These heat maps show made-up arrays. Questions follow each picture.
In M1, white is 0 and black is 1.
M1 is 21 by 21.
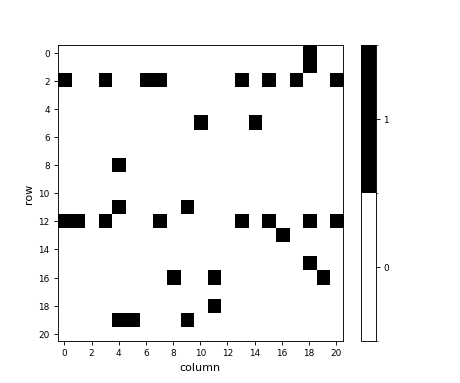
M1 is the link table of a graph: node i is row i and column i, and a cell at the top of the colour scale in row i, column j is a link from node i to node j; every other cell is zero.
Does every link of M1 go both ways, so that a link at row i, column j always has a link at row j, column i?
no
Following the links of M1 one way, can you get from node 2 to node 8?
yes
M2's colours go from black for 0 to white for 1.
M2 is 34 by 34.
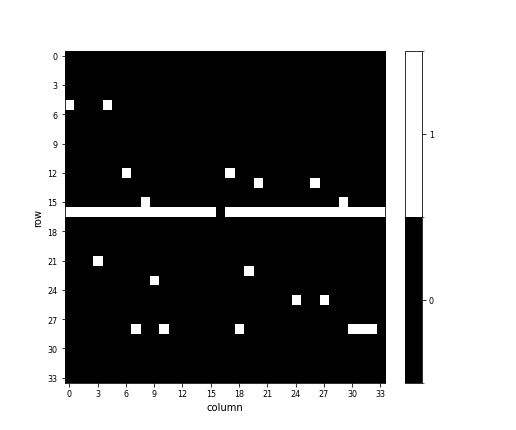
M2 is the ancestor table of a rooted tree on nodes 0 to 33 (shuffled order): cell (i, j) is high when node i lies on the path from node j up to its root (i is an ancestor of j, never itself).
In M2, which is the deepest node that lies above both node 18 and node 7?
28
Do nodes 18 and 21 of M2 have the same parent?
no
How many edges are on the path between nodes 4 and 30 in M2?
4
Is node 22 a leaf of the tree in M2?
no
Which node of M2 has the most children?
16
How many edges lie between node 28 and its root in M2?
1
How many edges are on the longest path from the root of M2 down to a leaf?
2
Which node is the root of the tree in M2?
16
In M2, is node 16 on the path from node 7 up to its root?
yes
